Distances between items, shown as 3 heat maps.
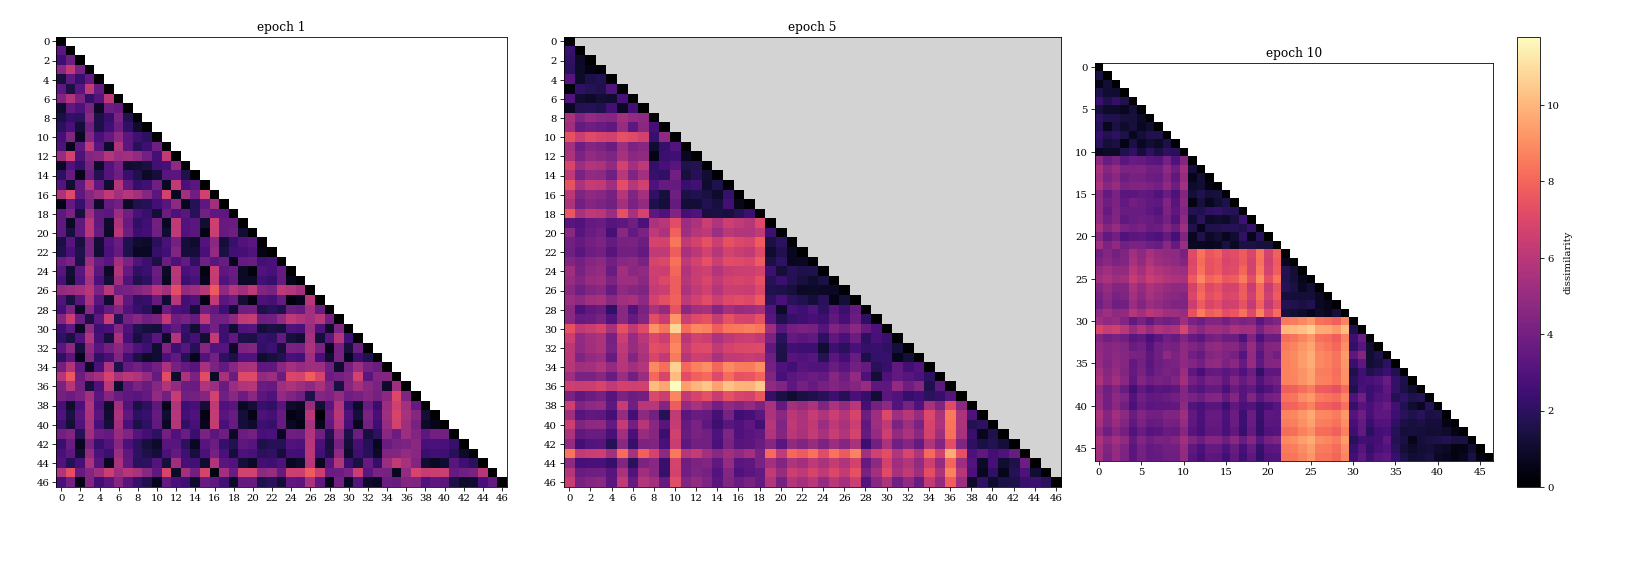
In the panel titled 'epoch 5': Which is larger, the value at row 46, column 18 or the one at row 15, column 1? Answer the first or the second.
the second
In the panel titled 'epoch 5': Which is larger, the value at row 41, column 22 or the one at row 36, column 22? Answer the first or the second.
the first
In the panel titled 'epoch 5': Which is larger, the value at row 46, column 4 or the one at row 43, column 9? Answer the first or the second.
the second
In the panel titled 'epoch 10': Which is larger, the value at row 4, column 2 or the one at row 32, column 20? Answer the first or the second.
the second
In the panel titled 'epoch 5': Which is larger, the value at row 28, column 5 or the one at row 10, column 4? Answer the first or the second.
the second
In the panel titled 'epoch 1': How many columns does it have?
47
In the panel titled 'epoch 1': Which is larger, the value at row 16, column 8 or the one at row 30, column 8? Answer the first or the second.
the first
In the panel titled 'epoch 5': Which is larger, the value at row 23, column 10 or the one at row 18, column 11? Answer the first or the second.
the first
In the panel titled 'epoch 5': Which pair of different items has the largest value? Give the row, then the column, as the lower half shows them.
36, 10
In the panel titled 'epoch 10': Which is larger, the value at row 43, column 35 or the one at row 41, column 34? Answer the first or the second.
the second
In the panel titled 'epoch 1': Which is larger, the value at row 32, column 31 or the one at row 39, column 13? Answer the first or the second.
the first
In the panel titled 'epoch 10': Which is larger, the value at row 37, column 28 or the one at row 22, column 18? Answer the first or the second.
the first
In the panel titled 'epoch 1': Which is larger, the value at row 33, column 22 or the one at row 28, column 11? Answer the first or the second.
the second
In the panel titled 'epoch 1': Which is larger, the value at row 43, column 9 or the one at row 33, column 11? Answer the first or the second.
the second
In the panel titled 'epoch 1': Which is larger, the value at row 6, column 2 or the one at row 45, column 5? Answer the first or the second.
the second
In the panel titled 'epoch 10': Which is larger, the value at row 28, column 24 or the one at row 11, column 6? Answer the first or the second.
the second
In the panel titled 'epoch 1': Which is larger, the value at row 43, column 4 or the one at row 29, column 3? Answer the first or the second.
the first
